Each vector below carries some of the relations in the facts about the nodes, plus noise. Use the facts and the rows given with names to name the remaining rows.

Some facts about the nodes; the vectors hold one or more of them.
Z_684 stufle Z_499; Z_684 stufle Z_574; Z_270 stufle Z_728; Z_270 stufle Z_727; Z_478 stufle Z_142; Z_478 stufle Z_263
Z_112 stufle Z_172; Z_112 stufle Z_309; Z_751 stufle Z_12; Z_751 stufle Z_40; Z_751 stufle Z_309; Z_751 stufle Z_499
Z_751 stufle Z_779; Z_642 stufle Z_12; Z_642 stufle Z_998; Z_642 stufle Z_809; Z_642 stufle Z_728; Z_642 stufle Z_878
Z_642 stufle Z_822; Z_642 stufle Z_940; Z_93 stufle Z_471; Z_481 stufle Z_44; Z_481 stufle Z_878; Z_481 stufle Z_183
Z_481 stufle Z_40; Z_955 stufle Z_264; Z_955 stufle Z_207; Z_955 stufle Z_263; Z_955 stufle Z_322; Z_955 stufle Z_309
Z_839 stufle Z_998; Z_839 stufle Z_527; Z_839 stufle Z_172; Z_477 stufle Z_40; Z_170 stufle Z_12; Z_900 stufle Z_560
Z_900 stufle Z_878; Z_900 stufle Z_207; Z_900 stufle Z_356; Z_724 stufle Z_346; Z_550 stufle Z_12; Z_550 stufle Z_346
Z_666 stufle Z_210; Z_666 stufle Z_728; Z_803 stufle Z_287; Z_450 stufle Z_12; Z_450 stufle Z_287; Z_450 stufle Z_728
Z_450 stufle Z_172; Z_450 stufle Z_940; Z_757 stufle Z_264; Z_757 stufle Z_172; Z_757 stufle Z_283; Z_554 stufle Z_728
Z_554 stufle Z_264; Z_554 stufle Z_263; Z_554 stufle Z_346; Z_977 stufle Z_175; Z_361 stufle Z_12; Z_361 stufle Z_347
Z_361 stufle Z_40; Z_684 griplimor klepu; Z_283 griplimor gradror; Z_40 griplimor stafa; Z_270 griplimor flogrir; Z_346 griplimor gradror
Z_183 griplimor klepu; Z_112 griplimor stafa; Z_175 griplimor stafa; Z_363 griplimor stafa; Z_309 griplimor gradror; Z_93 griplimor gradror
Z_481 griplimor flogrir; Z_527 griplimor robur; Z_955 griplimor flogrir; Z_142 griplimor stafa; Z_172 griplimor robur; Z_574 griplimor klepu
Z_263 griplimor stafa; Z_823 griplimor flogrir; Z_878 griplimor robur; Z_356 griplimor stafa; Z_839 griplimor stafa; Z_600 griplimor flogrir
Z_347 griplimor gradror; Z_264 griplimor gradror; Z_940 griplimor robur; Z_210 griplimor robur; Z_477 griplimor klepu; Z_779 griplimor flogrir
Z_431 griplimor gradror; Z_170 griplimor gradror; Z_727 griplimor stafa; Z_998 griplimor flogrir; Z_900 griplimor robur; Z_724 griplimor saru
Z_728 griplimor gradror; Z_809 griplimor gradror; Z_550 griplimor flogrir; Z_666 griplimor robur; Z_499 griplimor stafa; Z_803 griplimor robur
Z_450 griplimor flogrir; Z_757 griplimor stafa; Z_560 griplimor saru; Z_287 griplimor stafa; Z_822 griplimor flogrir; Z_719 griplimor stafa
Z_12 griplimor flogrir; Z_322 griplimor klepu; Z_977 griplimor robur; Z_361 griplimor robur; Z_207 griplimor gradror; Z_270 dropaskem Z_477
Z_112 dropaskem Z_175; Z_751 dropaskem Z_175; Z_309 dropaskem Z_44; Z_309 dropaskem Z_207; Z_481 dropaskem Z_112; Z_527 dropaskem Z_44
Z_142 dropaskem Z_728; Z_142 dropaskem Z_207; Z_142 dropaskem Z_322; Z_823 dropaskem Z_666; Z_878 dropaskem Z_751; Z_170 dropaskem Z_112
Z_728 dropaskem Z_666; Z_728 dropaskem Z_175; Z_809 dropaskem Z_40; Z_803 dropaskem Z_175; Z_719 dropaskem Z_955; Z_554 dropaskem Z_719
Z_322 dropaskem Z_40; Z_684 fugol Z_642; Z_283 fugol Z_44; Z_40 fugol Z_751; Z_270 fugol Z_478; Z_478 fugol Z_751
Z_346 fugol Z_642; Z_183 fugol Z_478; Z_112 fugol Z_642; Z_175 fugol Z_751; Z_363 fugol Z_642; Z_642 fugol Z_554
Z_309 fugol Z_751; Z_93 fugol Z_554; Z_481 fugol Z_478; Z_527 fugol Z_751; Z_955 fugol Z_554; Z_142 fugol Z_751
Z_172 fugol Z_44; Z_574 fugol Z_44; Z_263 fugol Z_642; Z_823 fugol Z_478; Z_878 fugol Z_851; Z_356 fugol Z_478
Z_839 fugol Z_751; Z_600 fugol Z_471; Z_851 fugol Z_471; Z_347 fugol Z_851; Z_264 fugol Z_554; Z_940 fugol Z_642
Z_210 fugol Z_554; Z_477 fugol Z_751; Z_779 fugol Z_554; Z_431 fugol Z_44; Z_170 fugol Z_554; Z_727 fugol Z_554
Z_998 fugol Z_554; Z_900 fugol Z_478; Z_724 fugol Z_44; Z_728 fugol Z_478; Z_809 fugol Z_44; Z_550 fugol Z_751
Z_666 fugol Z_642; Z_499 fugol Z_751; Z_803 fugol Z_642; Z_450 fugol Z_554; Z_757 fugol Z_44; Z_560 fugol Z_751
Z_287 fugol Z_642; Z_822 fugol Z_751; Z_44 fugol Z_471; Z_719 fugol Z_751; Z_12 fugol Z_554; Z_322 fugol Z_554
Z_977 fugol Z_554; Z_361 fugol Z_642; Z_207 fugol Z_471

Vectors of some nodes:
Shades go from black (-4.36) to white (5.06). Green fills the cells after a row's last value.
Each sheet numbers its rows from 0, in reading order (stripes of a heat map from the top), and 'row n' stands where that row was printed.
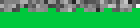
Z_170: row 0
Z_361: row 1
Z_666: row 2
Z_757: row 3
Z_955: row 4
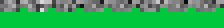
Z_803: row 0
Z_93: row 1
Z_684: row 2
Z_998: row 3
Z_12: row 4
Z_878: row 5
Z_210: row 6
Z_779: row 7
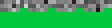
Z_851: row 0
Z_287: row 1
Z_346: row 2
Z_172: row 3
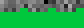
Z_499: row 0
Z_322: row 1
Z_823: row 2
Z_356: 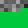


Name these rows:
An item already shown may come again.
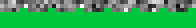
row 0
Z_554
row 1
Z_481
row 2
Z_719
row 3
Z_142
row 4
Z_477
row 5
Z_471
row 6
Z_142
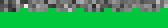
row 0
Z_207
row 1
Z_361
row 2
Z_363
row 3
Z_823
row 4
Z_822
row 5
Z_600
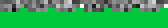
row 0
Z_574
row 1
Z_347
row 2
Z_554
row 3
Z_728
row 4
Z_684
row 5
Z_554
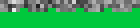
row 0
Z_93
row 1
Z_728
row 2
Z_478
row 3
Z_112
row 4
Z_642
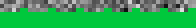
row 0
Z_270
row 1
Z_977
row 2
Z_751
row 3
Z_560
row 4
Z_44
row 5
Z_900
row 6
Z_175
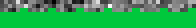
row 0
Z_44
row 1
Z_40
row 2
Z_809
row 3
Z_554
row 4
Z_450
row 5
Z_478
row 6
Z_170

